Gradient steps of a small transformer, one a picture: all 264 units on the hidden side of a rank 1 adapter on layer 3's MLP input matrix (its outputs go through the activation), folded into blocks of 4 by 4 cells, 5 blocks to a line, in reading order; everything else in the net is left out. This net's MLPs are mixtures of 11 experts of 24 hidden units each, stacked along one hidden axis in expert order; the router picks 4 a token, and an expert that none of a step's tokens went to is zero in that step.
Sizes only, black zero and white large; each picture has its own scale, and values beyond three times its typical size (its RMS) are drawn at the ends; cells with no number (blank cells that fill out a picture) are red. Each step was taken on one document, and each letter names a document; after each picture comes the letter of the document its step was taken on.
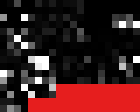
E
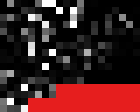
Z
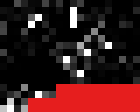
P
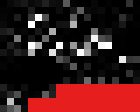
P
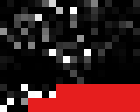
Z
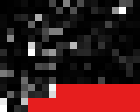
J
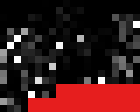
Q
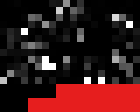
E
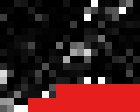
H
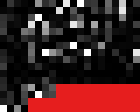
Z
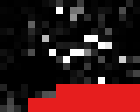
P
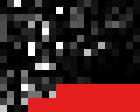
Z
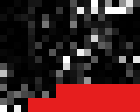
H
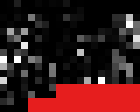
Q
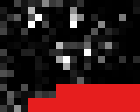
P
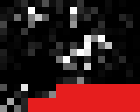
P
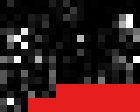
Q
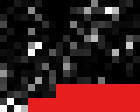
H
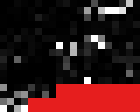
H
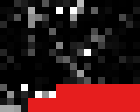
P
